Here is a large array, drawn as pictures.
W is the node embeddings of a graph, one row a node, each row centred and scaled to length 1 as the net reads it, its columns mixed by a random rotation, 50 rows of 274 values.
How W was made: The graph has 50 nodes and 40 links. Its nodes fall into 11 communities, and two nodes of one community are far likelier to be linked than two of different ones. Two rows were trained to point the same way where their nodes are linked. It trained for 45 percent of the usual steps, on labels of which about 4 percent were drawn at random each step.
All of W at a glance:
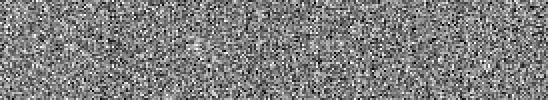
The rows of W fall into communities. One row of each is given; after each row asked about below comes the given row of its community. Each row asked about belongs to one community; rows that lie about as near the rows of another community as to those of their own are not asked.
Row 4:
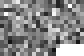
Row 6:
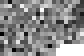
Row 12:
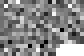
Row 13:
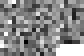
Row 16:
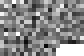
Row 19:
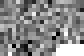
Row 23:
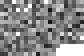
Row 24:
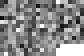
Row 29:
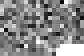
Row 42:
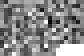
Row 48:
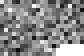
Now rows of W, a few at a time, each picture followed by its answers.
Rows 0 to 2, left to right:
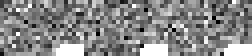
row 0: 23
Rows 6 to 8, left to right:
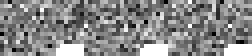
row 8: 16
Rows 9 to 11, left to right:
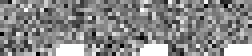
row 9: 6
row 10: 19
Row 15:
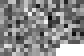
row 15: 42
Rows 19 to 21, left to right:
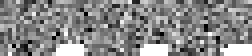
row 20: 16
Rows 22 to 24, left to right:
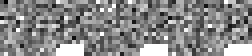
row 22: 24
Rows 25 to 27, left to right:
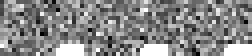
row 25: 13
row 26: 19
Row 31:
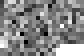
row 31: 13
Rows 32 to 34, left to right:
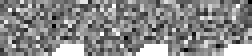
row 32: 23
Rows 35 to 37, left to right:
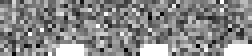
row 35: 6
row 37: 12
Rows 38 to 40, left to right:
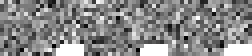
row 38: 48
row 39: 4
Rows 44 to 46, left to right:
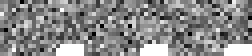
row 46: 29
